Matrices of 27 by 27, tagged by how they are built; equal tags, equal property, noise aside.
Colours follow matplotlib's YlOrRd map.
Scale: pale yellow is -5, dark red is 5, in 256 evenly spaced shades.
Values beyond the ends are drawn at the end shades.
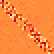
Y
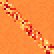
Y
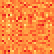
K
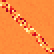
Y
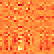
K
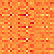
K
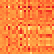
K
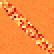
Y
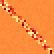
Y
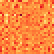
K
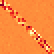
Y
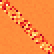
Y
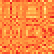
K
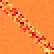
Y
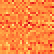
K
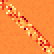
Y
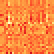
K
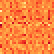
K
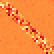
Y
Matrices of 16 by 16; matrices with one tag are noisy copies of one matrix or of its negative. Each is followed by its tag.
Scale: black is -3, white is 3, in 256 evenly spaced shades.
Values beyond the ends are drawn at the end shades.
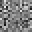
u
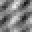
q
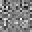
u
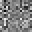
u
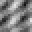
q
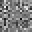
u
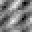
q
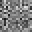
u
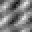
q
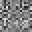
u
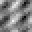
q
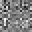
u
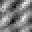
q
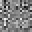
u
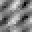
q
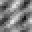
q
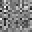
u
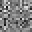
u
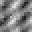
q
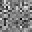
u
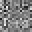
u
